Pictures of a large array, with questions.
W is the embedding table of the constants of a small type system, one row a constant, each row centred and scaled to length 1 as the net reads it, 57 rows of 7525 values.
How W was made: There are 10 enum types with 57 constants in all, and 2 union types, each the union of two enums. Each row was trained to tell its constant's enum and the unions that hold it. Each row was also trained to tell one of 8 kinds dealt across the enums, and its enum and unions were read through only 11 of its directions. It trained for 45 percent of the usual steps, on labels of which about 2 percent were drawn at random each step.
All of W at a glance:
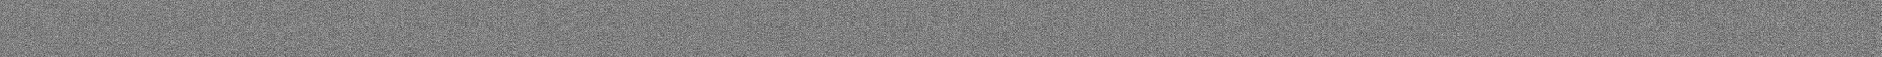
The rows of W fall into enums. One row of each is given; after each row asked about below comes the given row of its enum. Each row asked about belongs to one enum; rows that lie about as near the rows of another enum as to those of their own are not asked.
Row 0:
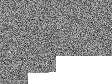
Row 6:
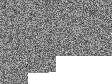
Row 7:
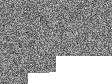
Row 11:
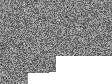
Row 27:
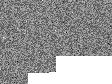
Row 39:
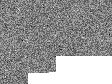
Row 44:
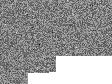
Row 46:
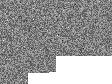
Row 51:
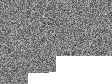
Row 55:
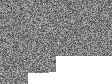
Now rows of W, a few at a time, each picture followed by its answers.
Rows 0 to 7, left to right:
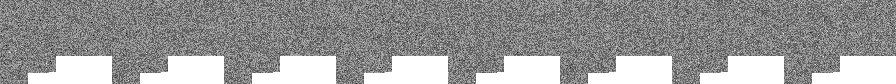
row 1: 51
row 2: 27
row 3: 27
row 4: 7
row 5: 51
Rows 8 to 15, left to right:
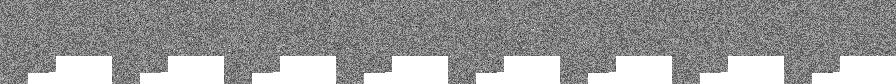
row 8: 6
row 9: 6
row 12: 0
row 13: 51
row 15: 6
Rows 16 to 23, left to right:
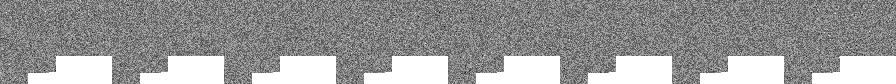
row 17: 51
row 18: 55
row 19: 55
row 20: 44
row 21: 6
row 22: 55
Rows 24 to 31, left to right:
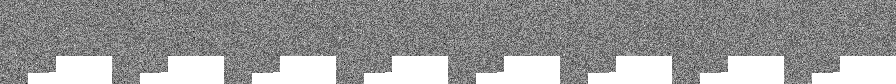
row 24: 0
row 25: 55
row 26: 27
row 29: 27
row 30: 7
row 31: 11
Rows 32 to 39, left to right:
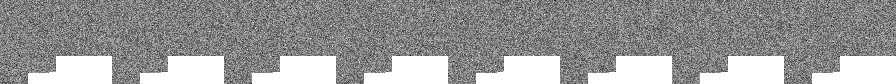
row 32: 39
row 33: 6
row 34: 0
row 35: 39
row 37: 0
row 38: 11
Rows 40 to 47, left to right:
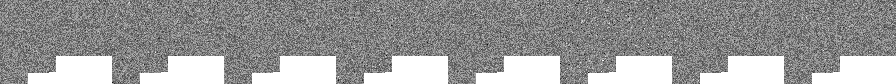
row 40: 44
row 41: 0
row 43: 7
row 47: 6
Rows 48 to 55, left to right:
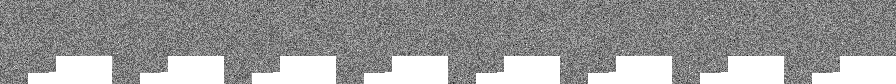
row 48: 51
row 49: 55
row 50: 0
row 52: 7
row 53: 51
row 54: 55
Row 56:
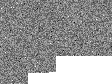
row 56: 39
